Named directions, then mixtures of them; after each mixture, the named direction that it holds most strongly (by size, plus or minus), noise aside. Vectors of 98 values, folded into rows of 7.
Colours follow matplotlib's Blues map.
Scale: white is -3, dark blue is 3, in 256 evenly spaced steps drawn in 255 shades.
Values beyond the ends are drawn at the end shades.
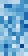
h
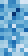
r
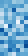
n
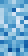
n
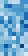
h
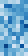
h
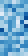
n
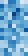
r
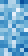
r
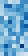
h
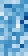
h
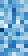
n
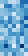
h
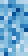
r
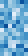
r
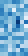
n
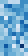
h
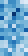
r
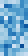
h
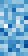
n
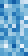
h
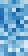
n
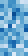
r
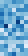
n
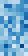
h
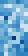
h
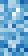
r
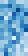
r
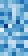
n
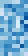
h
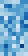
h
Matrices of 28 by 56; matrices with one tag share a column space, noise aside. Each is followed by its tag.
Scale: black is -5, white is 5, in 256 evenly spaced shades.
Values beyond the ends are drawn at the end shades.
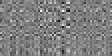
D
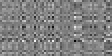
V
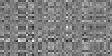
V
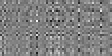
D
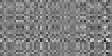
V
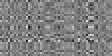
V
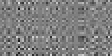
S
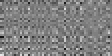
S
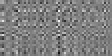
D
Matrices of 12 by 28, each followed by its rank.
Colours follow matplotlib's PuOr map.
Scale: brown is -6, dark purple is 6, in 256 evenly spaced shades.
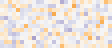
full rank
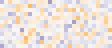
full rank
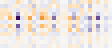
two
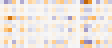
two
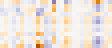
two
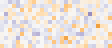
full rank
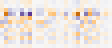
two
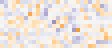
full rank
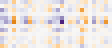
two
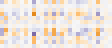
two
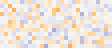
full rank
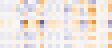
two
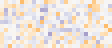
full rank
